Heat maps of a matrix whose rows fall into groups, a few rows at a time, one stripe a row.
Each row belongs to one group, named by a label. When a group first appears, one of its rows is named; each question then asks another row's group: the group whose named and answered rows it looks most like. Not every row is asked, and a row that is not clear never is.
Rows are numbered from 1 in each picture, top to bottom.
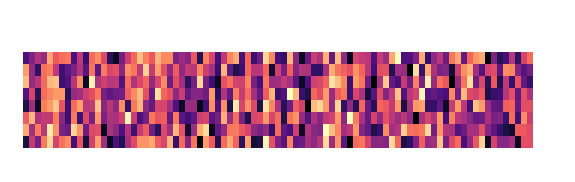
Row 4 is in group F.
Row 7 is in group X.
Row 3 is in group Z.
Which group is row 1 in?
F
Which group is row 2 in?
Z
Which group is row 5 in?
F
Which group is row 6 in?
X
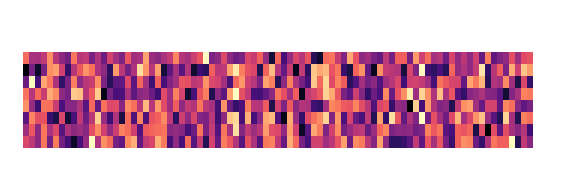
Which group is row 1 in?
X
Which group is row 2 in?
F
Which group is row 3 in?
F
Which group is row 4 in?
X
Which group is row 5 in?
Z
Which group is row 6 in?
F
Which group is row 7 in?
Z
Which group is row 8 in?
Z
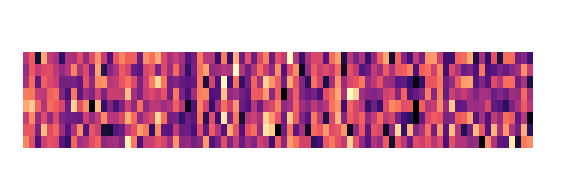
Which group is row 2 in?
X
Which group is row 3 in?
Z
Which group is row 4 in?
X
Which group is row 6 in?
Z
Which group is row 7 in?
F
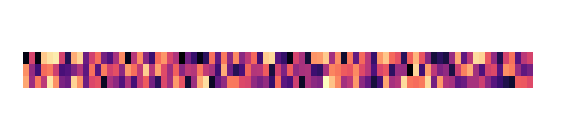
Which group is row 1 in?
F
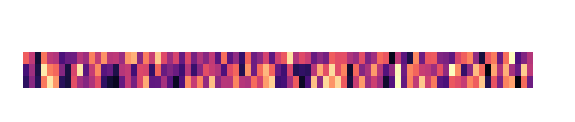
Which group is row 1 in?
Z
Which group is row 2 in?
F
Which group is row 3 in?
F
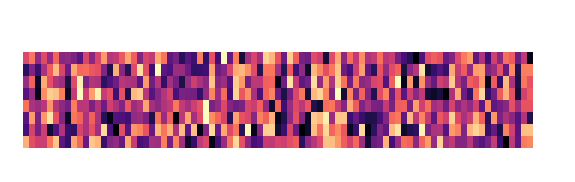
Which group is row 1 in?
Z
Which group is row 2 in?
F
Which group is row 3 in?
F
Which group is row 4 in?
F
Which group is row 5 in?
X
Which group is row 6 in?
F
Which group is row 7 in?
F
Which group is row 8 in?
X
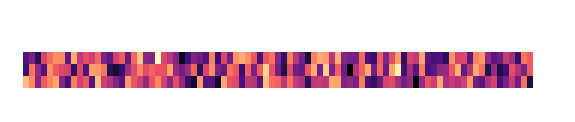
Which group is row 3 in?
Z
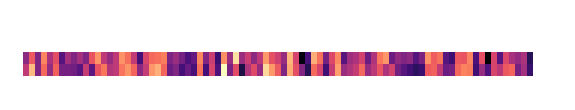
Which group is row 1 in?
Z
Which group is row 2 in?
Z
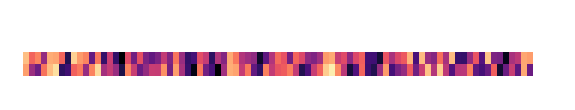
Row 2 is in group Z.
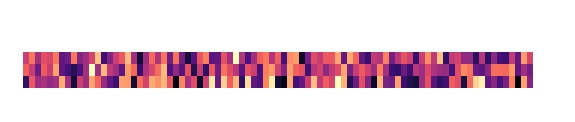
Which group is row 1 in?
X
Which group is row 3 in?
F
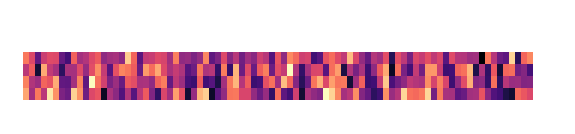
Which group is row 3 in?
Z
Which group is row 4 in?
X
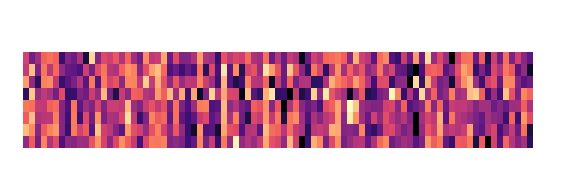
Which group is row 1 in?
Z
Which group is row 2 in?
Z
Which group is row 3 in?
Z
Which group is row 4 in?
F
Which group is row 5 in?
X
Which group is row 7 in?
Z
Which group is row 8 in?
Z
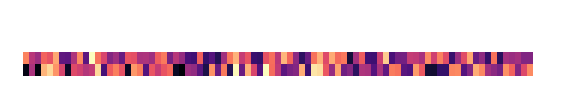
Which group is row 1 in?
Z
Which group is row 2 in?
F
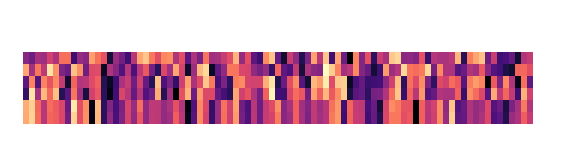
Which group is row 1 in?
F
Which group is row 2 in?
X
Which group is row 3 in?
F
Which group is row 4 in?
F
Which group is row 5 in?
X
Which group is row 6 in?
X
